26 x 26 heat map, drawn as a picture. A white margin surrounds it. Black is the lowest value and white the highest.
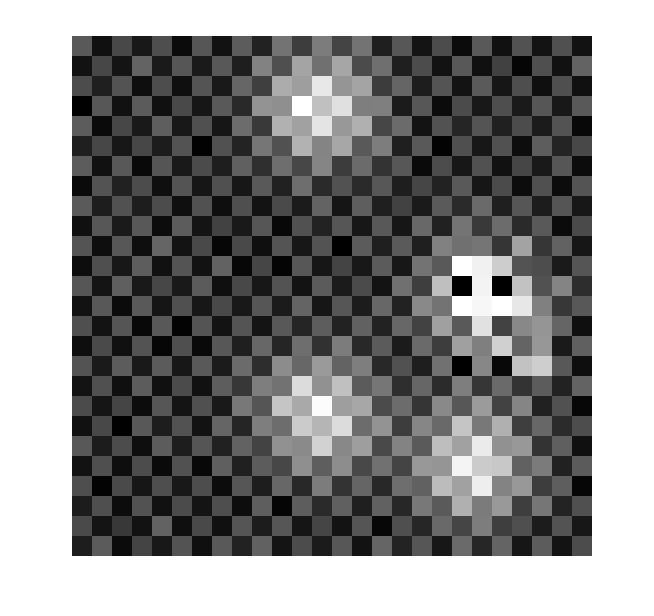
In the middle right lies a patch that is rougher than the rest. Four bumps rise from the field. Overall the values sit about 30% of the way up the scale.
